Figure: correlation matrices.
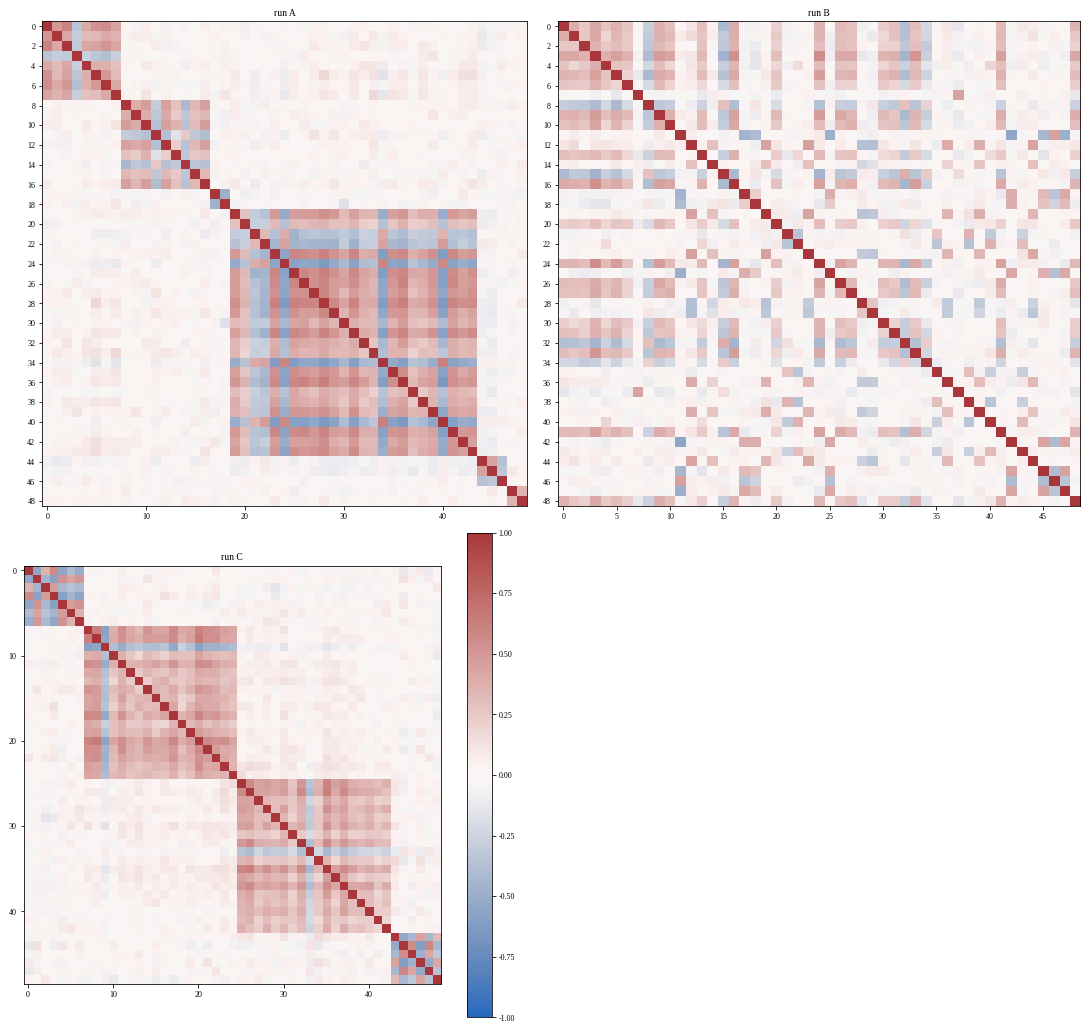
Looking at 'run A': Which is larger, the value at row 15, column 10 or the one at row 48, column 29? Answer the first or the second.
the first
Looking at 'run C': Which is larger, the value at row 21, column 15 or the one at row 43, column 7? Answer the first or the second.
the first
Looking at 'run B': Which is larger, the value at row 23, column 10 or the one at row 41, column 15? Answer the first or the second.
the first
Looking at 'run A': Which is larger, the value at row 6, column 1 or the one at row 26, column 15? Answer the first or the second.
the first
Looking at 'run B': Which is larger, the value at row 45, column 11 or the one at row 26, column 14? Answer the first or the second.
the second
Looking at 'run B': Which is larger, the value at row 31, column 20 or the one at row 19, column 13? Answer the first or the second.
the first
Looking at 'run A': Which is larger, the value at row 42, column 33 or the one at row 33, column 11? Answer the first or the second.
the first
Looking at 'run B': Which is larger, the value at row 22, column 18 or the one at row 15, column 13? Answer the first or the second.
the first
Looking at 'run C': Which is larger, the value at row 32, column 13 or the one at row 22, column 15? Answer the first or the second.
the second
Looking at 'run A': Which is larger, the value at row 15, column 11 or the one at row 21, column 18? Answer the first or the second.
the second
